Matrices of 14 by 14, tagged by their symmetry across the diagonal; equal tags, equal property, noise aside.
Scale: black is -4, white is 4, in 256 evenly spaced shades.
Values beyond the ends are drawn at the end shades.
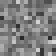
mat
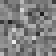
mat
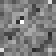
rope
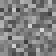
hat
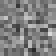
mat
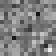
rope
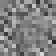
mat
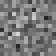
rope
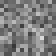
hat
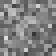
rope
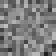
rope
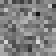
hat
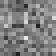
mat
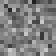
hat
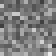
hat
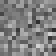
hat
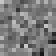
rope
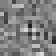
mat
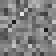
mat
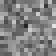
hat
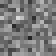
hat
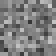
mat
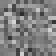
mat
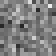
hat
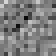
rope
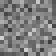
rope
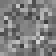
rope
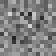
hat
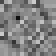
rope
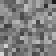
mat
